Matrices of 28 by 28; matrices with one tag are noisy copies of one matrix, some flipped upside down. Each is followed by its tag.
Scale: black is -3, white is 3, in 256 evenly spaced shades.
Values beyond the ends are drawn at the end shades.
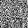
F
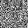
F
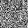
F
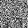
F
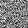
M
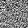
M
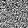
M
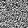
M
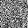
F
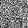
F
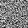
M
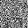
F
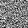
M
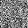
F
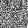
F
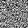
M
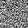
M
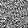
M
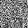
F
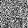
F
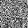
F
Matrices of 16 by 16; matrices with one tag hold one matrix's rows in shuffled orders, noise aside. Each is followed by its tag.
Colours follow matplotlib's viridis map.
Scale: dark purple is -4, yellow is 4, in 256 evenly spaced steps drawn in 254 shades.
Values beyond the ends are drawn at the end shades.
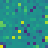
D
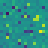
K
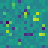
K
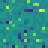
K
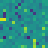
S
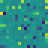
D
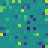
D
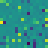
D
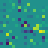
K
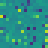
D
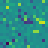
K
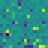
K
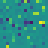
K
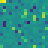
S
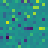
K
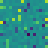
D
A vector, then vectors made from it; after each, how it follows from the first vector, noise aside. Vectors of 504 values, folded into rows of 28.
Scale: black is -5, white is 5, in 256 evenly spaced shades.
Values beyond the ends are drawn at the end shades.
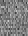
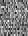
scaled up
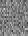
wrapped around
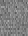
shrunk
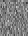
sign-scrambled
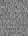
shrunk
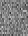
wrapped around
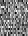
scaled up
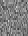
sign-scrambled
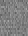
shrunk
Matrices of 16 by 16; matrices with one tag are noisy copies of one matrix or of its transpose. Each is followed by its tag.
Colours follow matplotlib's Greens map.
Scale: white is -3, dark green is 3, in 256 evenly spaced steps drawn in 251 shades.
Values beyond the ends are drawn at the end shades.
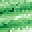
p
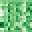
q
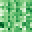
q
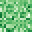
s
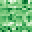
q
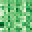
q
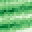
p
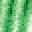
p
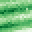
p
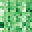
q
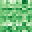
q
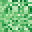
s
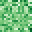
s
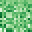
s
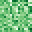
s
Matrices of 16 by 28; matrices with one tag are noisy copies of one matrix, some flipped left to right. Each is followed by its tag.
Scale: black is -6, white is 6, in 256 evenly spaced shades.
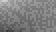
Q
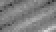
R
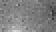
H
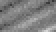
R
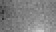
H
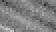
R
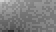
Q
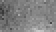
H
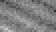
R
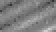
R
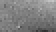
Q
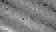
R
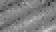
R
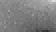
Q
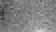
H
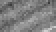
R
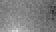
H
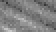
R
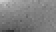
Q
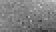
Q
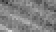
R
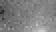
H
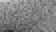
Q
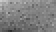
Q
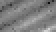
R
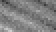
R
